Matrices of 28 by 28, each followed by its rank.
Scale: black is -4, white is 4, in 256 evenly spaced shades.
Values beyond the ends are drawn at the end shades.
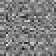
five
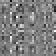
three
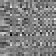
three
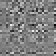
three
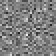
five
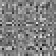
five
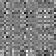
three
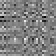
three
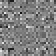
five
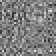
five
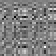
three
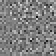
five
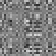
three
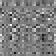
three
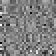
five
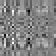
three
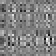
three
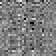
five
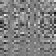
three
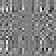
three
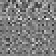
five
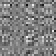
three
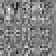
five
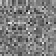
five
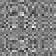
three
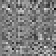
five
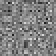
five
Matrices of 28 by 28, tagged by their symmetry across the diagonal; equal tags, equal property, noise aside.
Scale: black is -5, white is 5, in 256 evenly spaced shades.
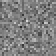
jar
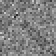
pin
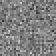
jar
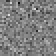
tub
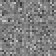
jar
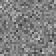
pin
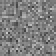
jar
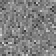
tub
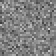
tub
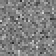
jar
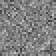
pin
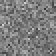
pin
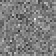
tub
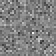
pin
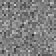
jar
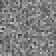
tub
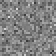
pin
